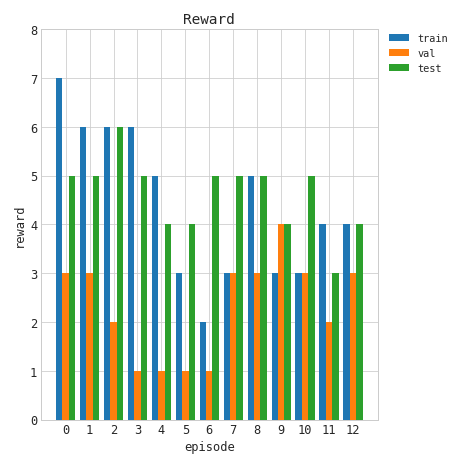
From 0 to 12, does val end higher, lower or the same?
the same
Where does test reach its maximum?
2
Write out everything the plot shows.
Title: Reward
x-axis: episode, ticks 0 1 2 3 4 5 6 7 8 9 10 11 12
y-axis: reward, ticks 0 1 2 3 4 5 6 7 8
Legend: train, val, test
Values:
train: 7 6 6 6 5 3 2 3 5 3 3 4 4
val: 3 3 2 1 1 1 1 3 3 4 3 2 3
test: 5 5 6 5 4 4 5 5 5 4 5 3 4
